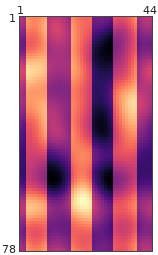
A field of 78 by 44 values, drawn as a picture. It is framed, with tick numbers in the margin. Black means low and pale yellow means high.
Average level on the scale: 50%. Stripes: upright, repeating 3 times. Lone odd cells: none.
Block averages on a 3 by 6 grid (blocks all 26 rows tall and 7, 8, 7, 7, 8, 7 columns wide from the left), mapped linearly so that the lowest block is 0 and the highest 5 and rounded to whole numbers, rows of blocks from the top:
5 3 4 0 2 3
3 2 4 0 3 2
4 1 5 2 2 2
